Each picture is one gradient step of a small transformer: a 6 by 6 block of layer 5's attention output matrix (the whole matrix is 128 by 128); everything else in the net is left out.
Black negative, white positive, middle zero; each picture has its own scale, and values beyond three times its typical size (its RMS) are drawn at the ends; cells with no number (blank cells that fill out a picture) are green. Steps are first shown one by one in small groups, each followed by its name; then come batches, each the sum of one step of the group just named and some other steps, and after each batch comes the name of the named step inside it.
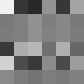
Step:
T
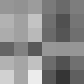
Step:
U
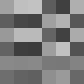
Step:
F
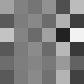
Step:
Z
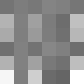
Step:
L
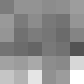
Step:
L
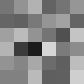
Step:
F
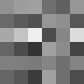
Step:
F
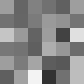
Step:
T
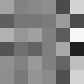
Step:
Z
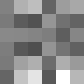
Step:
F
